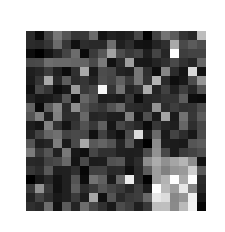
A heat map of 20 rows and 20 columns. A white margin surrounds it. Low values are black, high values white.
Most values sit low, with a long tail of high ones. Overall the values sit about 30% of the way up the scale. An odd patch, higher than its surroundings, sits in the bottom right. The bottom right is the ninth with the highest average.
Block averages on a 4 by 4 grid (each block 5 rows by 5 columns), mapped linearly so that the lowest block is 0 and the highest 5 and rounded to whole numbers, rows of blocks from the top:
0102 / 1111 / 1111 / 0125
